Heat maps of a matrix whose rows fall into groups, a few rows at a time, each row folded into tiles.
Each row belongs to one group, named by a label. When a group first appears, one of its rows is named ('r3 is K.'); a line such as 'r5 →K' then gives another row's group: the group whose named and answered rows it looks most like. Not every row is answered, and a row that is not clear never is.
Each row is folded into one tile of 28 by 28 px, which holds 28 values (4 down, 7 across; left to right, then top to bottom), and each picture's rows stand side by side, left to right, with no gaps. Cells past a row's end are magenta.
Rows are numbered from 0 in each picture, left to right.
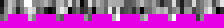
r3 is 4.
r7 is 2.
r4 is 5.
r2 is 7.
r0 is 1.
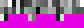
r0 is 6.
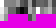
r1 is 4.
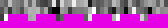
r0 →5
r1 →2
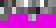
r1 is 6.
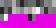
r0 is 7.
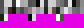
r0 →5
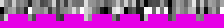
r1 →2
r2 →4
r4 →7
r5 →4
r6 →1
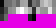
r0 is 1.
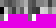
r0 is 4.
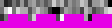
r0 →4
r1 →2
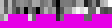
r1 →6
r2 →1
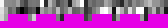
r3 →1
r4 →4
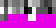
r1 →5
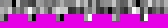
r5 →5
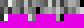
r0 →5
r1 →6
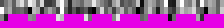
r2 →5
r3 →6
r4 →2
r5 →1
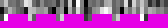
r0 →2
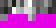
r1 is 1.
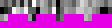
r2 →1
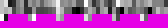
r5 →6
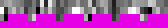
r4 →1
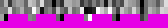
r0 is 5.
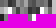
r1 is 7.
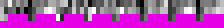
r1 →1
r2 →6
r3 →4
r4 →4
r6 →1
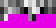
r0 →2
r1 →7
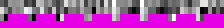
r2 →5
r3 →6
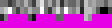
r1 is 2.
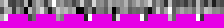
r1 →2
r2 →2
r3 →5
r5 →6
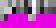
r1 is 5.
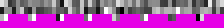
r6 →4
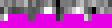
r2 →1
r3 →6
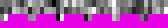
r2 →5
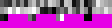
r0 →4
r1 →7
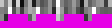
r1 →4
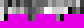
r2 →7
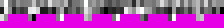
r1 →7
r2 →5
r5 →7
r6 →5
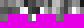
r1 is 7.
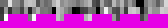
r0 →5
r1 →2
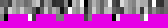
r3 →1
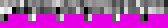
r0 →7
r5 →4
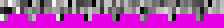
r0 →6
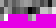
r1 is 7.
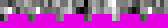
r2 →2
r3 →1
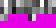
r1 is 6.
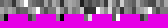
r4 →5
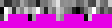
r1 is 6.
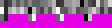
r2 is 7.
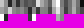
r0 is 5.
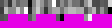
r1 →1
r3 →2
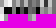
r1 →6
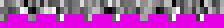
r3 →2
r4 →2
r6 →4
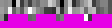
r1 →7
